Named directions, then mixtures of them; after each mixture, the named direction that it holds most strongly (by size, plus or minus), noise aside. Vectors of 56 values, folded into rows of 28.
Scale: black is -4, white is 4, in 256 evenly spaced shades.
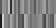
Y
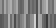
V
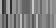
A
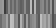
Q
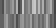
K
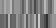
V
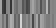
A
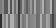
Q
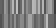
K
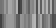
V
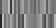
Y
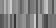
V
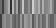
K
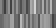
Q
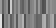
Y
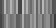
K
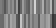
Q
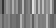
K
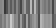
Q
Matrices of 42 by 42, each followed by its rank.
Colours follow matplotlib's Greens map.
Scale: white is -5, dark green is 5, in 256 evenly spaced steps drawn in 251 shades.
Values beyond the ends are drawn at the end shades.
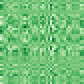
three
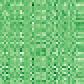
three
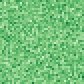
full rank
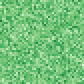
full rank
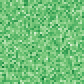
full rank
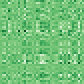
three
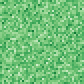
full rank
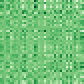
three
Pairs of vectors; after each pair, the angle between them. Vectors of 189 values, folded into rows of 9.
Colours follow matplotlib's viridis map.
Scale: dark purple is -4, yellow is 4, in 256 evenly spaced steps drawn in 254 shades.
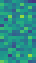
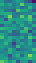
nearly parallel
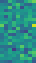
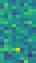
orthogonal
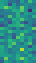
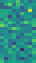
nearly opposite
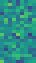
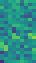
partly opposed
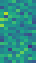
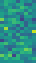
partly aligned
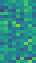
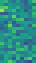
nearly opposite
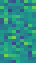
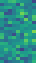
orthogonal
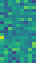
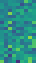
partly aligned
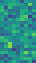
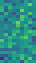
partly aligned
